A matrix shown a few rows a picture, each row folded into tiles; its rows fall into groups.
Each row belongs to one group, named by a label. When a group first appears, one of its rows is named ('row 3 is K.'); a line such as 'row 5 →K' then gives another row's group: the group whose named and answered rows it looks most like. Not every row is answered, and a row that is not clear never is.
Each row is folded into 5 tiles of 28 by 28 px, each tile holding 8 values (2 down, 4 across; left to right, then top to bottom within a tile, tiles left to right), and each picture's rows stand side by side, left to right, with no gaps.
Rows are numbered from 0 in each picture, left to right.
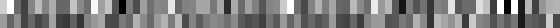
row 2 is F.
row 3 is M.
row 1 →M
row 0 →F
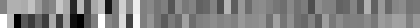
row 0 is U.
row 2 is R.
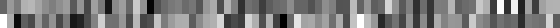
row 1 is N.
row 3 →M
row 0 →U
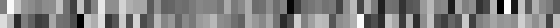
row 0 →U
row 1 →N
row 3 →R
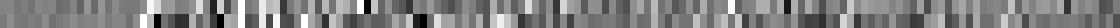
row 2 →M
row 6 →U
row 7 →M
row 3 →N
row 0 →R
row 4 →F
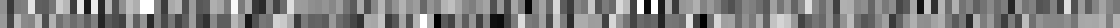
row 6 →R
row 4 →M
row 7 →R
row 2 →U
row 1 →F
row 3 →U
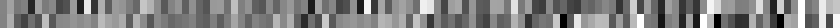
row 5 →U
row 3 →F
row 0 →R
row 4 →N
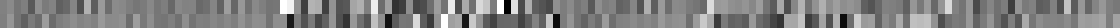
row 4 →R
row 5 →U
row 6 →N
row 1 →R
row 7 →R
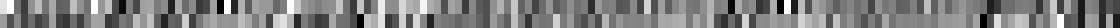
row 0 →F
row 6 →R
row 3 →F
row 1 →R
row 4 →R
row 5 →R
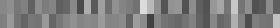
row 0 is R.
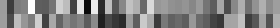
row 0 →M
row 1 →U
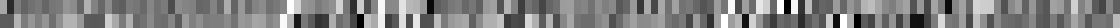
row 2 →U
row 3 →N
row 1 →R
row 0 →N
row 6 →U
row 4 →R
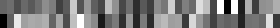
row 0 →N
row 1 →M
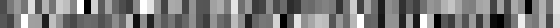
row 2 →N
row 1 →F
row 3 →U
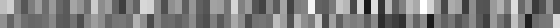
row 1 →F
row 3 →F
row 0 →F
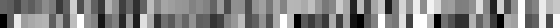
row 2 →U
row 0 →N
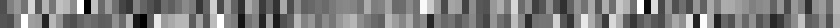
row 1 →N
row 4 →M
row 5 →U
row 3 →F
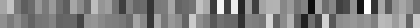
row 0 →F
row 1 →M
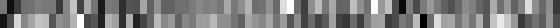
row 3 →N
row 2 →F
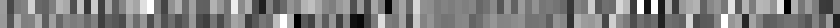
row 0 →M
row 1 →F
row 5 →M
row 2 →U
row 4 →M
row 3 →R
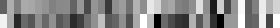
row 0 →U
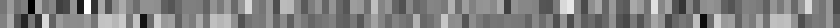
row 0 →R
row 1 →N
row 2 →F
